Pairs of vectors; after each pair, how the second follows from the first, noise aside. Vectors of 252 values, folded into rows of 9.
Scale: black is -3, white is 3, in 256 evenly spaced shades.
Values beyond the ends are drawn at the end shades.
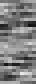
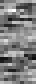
reversed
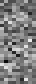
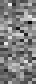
reversed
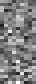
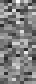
reversed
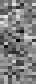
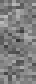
shrunk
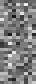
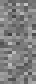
shrunk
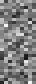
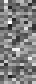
reversed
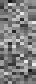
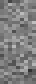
shrunk
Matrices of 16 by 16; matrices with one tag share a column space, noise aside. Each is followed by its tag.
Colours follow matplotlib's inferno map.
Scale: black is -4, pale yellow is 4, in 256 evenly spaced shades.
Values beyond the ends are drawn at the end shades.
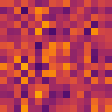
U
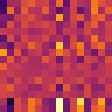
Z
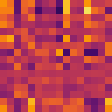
Z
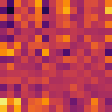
Z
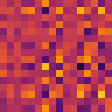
U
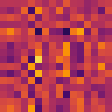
U
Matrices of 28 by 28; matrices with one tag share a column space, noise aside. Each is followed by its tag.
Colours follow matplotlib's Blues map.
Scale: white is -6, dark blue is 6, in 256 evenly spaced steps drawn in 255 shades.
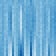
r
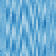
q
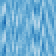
q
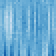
r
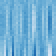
r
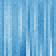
r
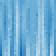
r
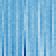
r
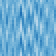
q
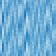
q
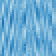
q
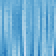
r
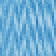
q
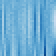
r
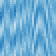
q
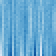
r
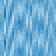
q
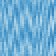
q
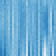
r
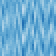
q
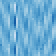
q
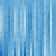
r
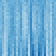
r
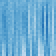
r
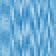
q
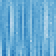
r
